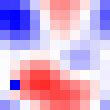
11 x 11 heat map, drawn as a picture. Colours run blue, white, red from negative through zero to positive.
Roughest part: bottom left. Lone odd cells: 1, lower than its neighbours. Ninth with the highest average: bottom middle. Ninth with the lowest average: top left. Calmest part: middle right.
